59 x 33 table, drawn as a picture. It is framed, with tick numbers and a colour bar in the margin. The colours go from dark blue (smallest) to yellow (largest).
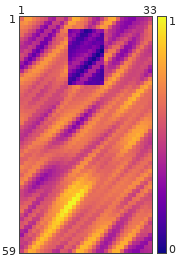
Ninth with the highest average: bottom middle. Grain: diagonal, up to the right. Ninth with the lowest average: top middle. Roughest part: top middle. Odd patch: lower, in the top middle.
